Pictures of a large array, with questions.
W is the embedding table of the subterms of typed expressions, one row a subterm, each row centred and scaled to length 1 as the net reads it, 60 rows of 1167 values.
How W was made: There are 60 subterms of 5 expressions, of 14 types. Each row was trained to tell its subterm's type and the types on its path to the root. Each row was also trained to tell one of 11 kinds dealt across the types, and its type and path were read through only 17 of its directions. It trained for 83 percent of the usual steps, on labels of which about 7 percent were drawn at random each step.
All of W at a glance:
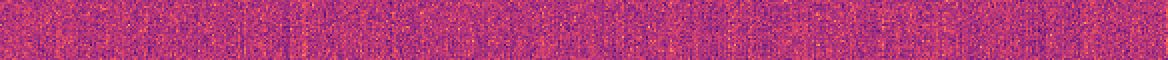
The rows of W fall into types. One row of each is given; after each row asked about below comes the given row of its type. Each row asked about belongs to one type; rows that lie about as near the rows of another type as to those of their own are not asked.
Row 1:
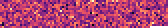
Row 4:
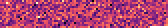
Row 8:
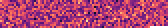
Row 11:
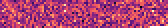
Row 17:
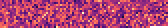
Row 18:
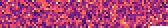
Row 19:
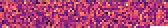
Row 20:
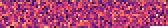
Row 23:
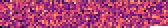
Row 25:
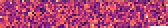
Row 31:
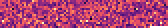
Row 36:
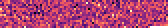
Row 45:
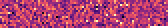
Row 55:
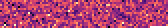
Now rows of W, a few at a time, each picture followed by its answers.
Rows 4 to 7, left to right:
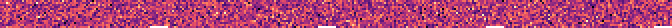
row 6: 31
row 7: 8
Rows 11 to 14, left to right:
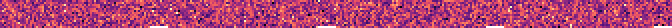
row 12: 18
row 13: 1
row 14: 45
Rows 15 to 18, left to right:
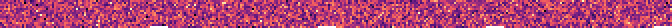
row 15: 18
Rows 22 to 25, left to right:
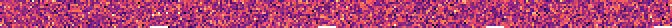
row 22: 11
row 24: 23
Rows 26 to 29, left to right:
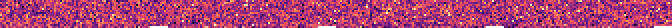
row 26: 18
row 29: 11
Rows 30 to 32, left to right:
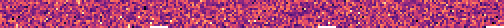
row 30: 18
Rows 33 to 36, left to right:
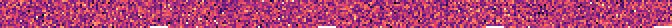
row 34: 45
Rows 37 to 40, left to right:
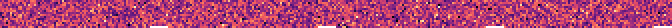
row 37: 55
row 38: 25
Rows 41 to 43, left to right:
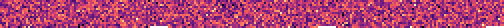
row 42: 45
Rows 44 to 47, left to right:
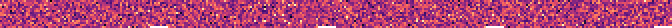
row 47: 11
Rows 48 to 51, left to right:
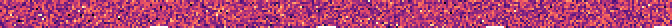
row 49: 31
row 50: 31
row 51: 55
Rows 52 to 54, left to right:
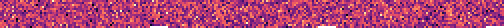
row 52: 23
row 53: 11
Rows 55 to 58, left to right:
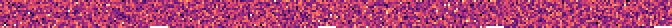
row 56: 55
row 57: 23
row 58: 31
